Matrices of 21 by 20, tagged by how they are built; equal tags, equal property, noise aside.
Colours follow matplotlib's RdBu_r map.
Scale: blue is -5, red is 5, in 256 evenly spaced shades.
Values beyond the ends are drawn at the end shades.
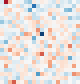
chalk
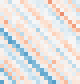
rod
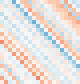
rod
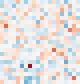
chalk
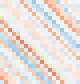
rod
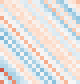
rod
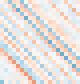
rod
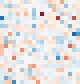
chalk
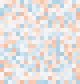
chalk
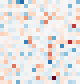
chalk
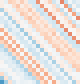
rod
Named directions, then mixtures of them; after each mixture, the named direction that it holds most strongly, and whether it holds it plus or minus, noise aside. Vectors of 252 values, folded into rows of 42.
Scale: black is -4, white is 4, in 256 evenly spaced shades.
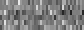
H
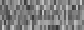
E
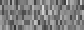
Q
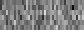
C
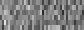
E, minus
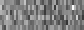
C, minus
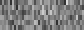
Q, plus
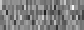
C, minus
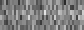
C, plus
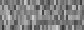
E, minus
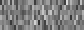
Q, plus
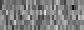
C, plus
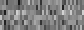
H, minus
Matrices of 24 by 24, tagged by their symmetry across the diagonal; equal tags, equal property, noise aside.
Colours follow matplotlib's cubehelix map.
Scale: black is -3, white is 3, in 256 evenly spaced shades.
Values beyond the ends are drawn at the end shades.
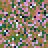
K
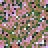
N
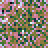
N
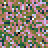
K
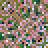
N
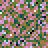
N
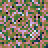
N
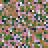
K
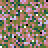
K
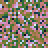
K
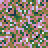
N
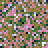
N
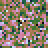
K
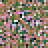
K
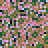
N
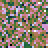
K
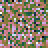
K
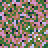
N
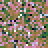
K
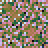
N
